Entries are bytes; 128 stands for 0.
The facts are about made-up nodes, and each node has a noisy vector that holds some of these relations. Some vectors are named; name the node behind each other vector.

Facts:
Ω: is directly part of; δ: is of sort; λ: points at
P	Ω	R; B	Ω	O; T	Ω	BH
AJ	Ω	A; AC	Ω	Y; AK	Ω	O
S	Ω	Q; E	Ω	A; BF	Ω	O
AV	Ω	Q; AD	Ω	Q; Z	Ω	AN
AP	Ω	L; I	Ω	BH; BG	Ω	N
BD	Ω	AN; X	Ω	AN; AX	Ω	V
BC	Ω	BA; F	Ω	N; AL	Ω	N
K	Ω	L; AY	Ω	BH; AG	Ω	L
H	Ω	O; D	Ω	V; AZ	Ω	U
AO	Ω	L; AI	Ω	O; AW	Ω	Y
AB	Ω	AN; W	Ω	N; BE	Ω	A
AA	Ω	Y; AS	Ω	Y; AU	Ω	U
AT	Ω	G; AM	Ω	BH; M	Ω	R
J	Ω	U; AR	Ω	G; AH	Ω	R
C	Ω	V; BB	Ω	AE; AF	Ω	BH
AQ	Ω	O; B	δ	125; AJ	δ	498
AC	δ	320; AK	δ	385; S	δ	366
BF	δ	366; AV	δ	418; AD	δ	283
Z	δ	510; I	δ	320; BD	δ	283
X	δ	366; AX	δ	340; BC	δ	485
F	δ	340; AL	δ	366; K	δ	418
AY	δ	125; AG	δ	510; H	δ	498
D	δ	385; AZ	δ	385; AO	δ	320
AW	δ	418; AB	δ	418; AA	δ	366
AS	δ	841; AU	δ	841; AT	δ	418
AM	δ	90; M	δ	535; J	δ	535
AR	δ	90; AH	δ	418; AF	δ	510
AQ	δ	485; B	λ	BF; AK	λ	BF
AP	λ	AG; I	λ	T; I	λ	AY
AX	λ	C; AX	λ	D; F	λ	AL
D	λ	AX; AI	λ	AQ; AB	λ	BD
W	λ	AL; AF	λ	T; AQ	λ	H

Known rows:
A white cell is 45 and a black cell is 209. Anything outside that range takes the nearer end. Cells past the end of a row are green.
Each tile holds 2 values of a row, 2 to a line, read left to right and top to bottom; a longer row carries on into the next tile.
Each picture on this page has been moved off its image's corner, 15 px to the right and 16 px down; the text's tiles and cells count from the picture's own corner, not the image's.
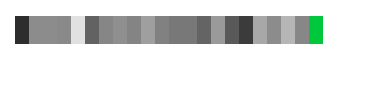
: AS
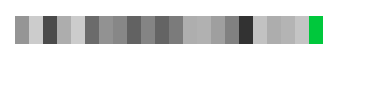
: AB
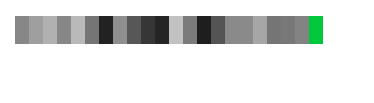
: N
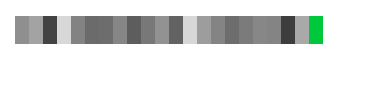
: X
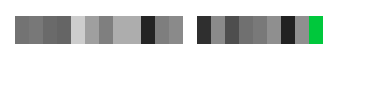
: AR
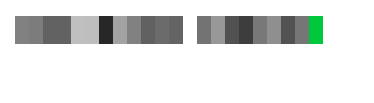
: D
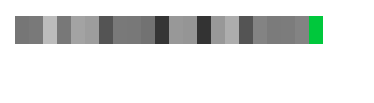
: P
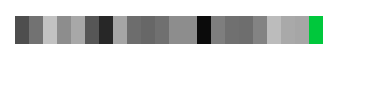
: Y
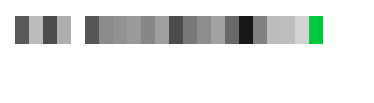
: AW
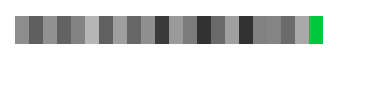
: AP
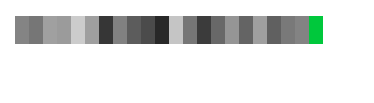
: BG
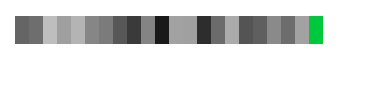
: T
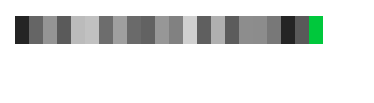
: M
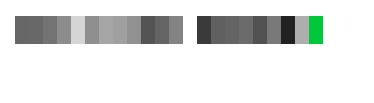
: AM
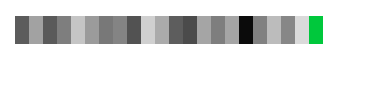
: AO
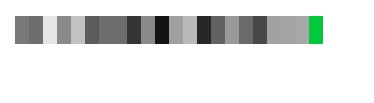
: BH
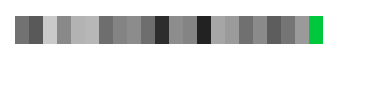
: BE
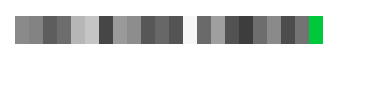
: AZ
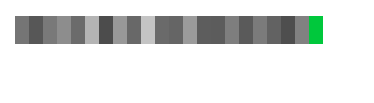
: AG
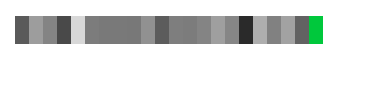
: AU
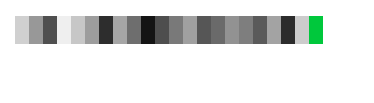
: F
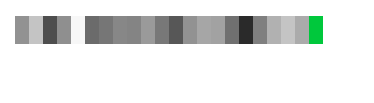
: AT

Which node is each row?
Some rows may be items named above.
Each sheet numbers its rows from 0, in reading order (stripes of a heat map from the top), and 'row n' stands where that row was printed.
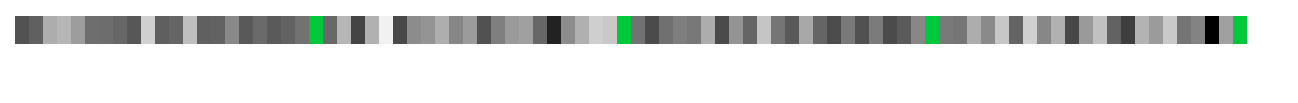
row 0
AF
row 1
AW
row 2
AG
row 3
AJ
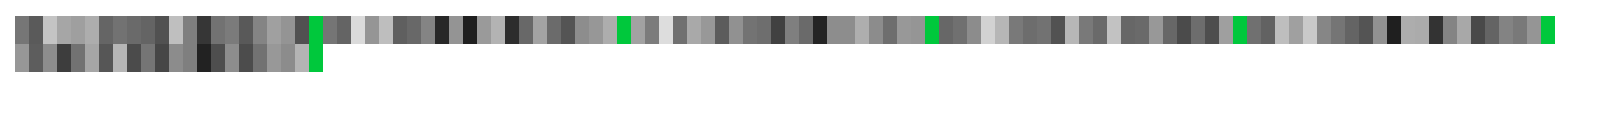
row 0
AI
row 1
BH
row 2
A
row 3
AY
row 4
T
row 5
L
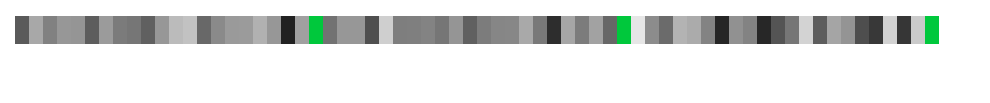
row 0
BD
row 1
AU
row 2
AX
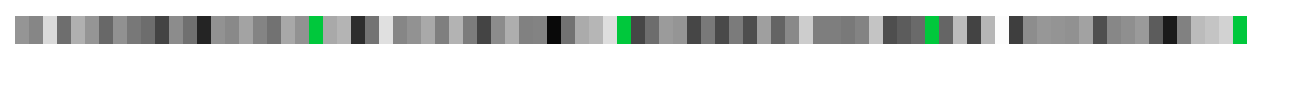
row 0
A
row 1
K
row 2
Z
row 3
AW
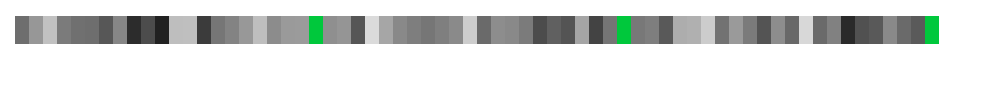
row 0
AN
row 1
BF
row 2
AK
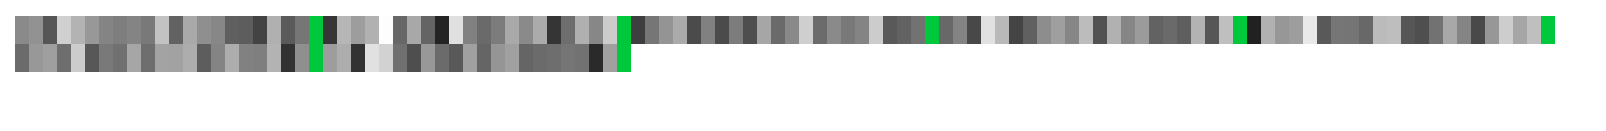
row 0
BF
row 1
I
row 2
Z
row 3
AA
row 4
AC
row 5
AD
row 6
AL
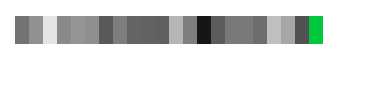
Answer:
O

